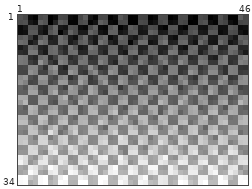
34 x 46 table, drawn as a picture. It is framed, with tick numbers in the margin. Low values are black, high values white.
A checkerboard runs through the table. On average the colour sits 50% of the way up the scale. There is an overall slope up to the bottom. There are no lone odd cells.
